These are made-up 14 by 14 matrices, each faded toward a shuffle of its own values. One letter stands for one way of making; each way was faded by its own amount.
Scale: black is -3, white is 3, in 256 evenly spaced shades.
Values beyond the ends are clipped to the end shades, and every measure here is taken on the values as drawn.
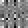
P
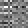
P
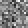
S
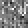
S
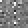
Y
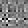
P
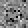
S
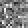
S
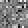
Y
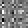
P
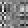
P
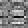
P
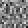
S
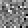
S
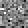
S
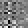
P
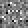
Y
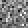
S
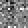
Y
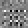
P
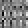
P
